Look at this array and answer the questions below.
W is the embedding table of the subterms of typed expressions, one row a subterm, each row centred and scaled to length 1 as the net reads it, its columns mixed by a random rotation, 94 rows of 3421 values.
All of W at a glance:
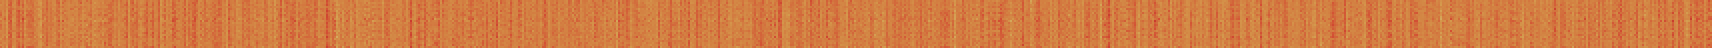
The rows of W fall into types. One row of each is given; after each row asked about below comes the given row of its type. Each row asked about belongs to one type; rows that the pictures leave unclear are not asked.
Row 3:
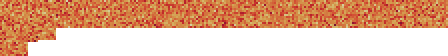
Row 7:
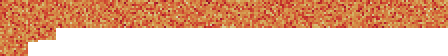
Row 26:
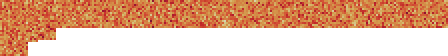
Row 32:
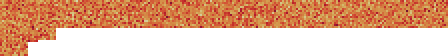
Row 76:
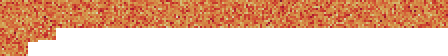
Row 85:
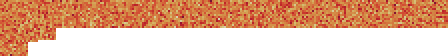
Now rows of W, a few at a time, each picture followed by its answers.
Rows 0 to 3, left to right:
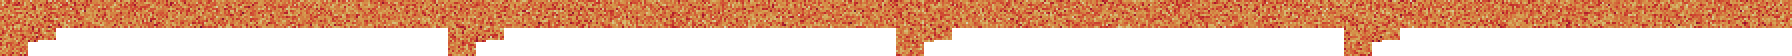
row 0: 3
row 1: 32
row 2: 7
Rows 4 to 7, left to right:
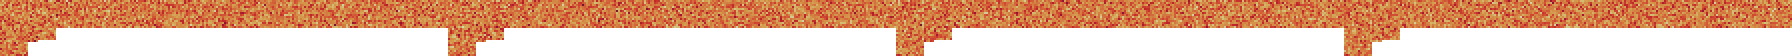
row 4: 3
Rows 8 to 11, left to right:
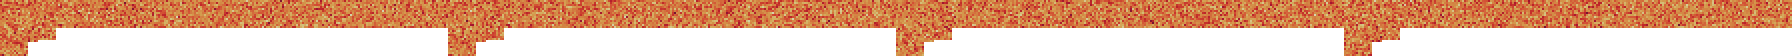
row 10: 76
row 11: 3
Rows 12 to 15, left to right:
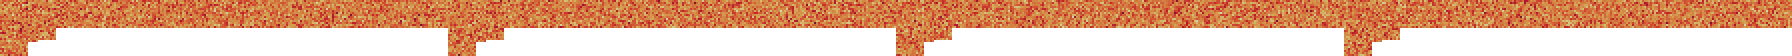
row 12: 3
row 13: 85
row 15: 26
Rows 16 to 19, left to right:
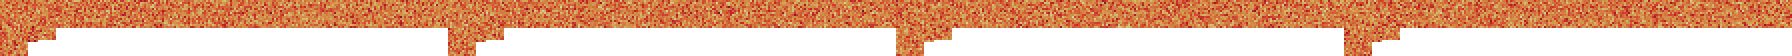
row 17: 76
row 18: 7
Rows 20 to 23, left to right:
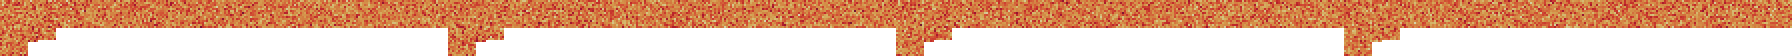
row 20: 3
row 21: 32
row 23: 7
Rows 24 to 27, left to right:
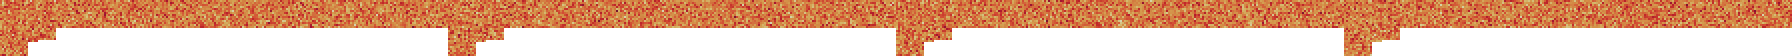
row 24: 26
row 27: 76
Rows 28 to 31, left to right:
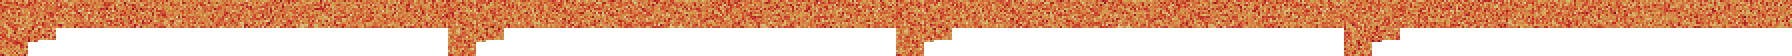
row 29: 7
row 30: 7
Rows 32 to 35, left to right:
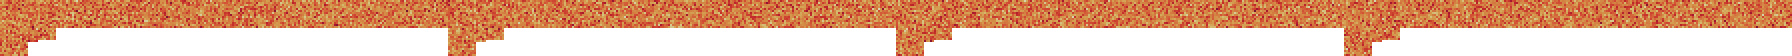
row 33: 7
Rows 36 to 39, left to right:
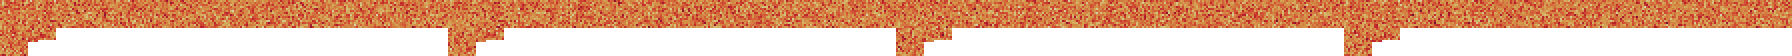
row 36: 26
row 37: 76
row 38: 76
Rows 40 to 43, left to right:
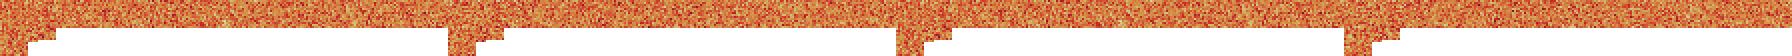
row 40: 26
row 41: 3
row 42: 26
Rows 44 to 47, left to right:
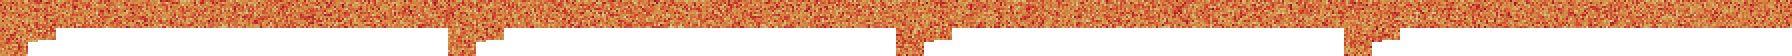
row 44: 76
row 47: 32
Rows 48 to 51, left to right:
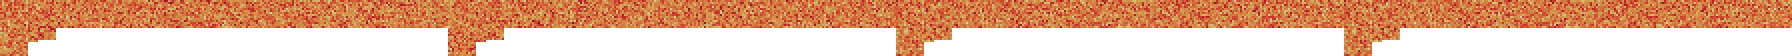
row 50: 7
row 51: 7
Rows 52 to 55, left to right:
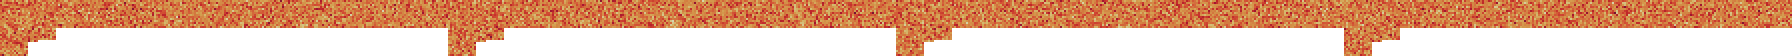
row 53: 26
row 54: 7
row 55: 76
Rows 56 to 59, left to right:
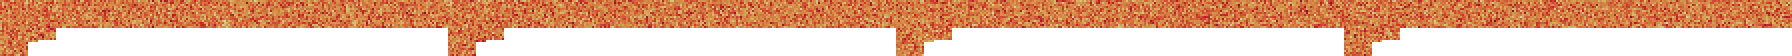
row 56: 26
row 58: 76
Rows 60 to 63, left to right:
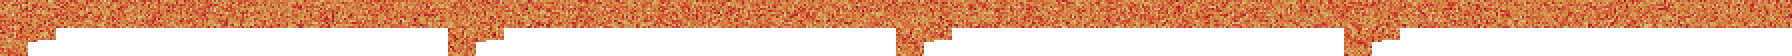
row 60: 3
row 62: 76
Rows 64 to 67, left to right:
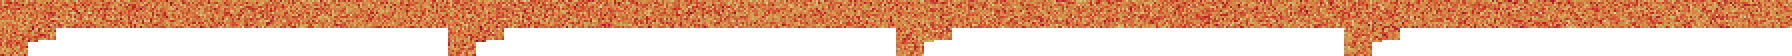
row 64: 32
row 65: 32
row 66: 76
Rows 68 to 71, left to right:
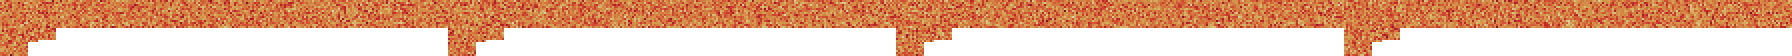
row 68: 85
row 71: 26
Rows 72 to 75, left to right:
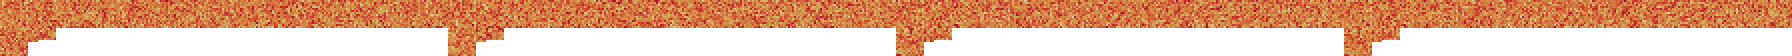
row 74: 7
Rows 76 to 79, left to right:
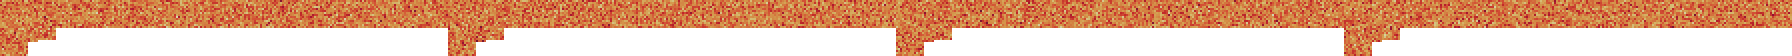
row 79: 85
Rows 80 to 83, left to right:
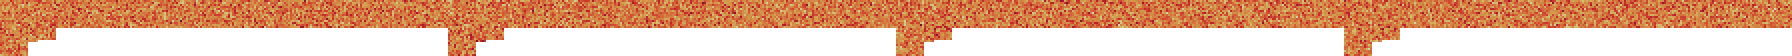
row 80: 76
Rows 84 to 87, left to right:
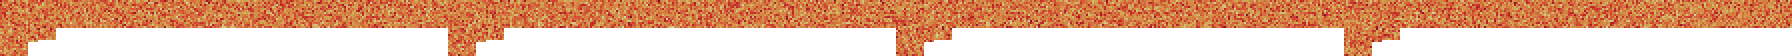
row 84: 7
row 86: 85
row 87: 32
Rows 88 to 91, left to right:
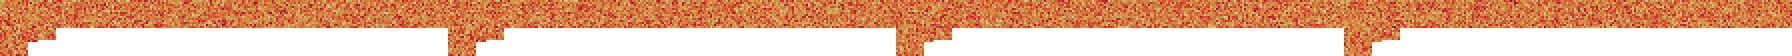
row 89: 85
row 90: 7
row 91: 76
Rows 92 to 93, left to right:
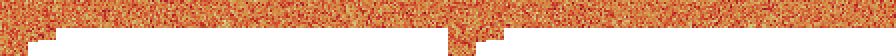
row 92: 26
